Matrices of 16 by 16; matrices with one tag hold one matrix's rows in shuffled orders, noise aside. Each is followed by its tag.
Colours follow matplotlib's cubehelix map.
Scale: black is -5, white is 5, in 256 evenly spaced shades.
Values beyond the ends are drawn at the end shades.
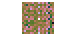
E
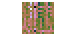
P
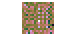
E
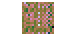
E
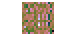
E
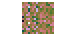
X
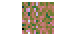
X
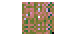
E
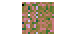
X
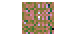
E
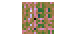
P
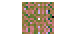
E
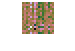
P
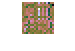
E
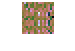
E
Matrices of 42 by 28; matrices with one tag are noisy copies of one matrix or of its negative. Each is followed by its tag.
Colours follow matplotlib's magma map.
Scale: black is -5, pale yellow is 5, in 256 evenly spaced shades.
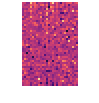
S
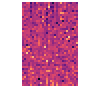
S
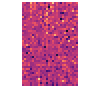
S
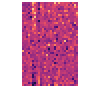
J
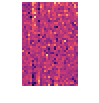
J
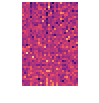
S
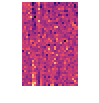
J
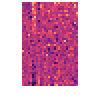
J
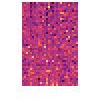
S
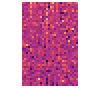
S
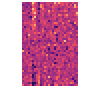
J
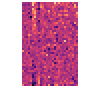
J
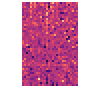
S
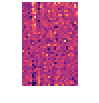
J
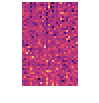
S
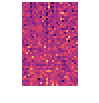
S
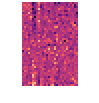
J
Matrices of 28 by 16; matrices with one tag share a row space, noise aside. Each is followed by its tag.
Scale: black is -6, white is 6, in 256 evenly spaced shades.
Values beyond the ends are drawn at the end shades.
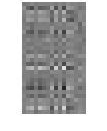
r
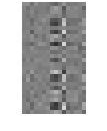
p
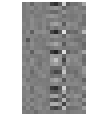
p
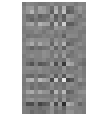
r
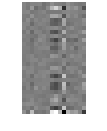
p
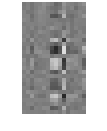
p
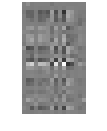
r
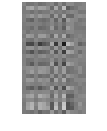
r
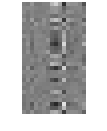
p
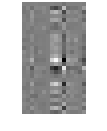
p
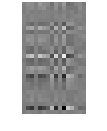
r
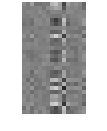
p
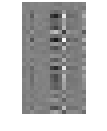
p
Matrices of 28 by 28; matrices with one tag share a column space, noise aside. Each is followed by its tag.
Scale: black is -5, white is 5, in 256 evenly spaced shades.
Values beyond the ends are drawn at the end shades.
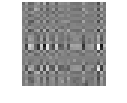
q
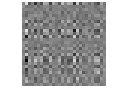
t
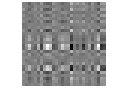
q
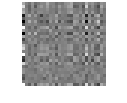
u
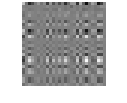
t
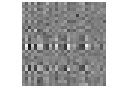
q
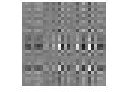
q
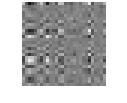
t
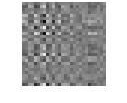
u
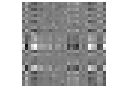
q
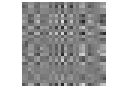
u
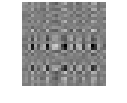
q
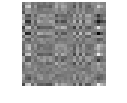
u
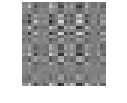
u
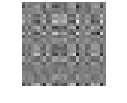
u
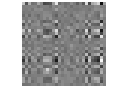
t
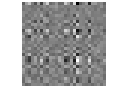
t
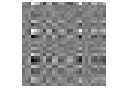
t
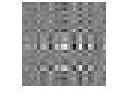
q
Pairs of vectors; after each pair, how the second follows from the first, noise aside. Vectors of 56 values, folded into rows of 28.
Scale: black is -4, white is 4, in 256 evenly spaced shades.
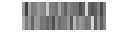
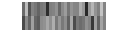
negated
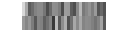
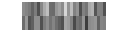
shuffled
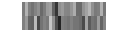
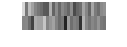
shuffled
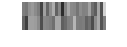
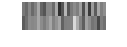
shuffled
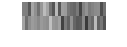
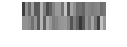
shuffled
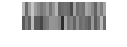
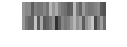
shuffled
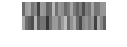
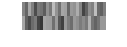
shuffled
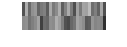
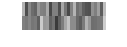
negated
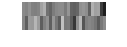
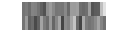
negated
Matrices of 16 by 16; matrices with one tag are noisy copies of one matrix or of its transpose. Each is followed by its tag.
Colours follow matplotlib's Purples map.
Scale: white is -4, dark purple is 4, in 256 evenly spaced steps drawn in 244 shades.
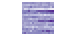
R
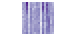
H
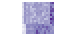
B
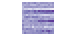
R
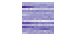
H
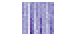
R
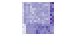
B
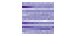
H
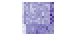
B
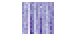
R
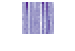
H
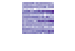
R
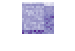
B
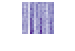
R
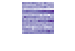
R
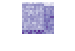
B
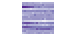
H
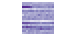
H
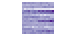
R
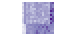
B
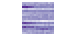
H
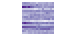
H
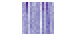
H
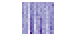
R
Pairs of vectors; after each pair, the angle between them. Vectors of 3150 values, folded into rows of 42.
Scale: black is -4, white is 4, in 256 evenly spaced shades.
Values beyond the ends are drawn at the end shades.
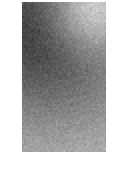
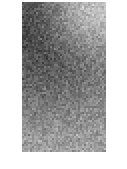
nearly parallel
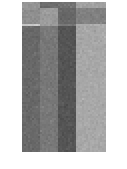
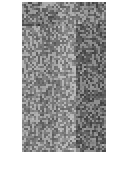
partly opposed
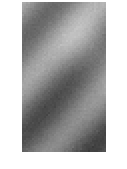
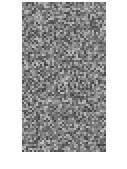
orthogonal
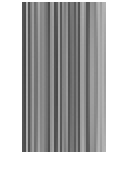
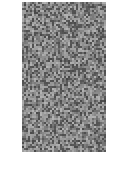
orthogonal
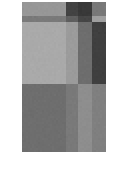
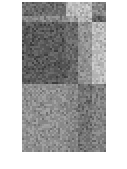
nearly opposite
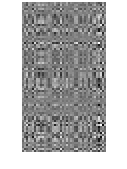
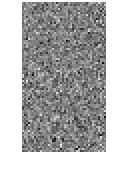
partly opposed
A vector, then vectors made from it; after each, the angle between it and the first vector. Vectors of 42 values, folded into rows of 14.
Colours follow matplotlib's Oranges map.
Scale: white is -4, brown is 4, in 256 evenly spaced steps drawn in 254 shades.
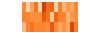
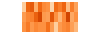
partly opposed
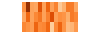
partly opposed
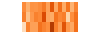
partly aligned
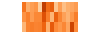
nearly parallel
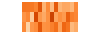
partly opposed
